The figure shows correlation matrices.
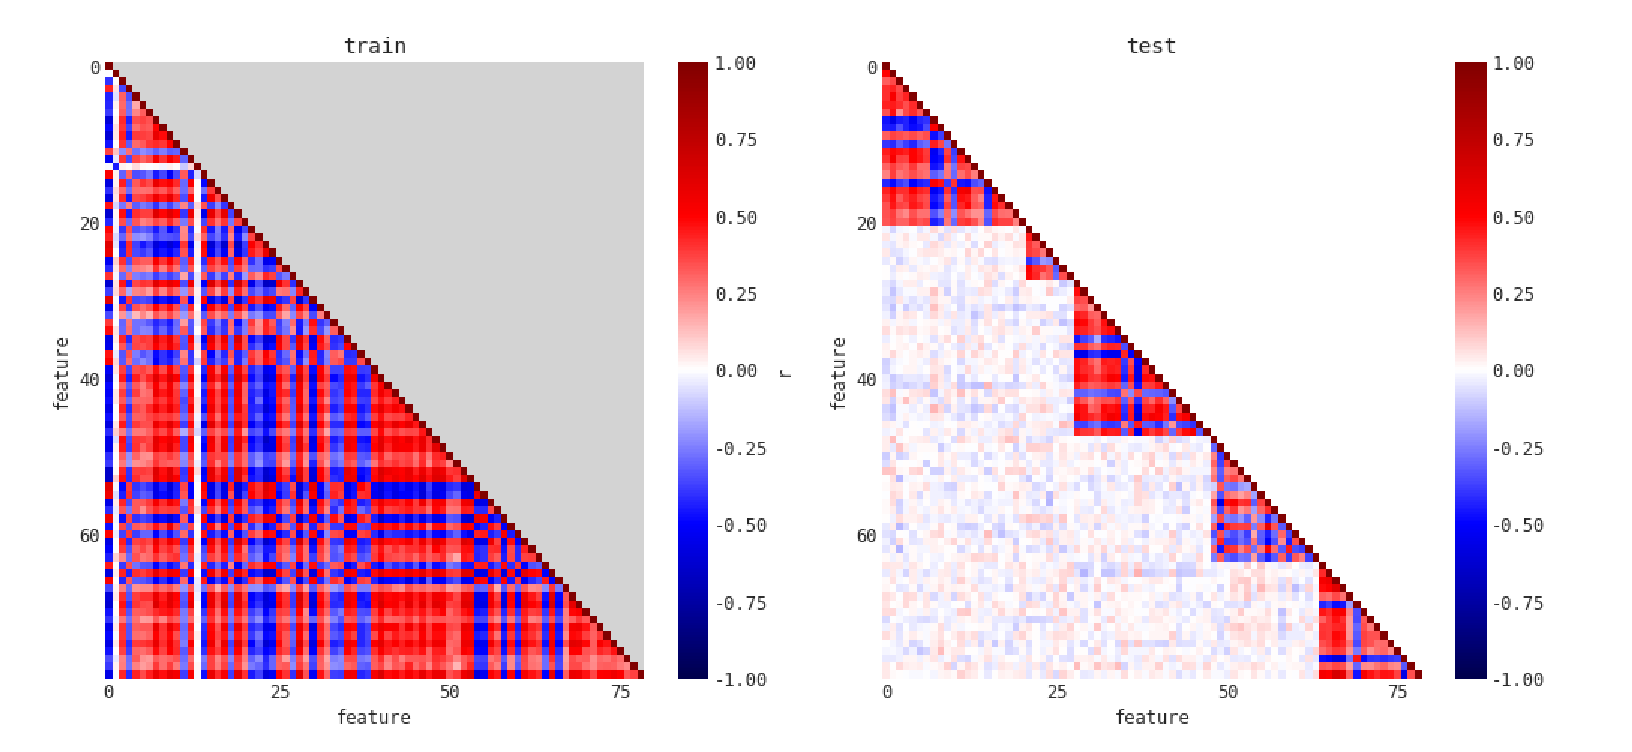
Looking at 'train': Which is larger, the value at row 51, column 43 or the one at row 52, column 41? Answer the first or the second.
the second
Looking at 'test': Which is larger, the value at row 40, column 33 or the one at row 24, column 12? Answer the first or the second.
the first
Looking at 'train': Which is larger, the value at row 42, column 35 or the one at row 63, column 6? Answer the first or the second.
the first
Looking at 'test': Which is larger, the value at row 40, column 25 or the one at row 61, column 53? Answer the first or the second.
the first
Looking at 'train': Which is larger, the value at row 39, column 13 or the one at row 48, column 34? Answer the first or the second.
the first
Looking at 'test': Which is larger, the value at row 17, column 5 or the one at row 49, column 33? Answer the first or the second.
the first
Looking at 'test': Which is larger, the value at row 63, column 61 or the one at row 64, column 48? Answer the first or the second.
the first
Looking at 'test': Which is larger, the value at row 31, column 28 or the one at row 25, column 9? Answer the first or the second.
the first
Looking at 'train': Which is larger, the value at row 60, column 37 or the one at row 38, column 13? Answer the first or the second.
the first
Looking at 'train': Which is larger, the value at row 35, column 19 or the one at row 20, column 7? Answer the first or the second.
the first
